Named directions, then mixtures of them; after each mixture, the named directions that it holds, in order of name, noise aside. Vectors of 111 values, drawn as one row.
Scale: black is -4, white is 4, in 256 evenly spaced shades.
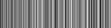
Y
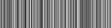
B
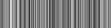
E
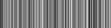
E, Y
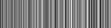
Y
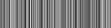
B, E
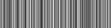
B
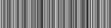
B, Y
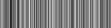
E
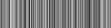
B, E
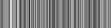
E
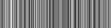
E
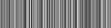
B, E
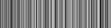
E, Y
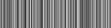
B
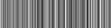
Y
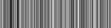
B, E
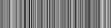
B, E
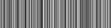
B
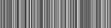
B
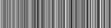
Y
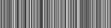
B
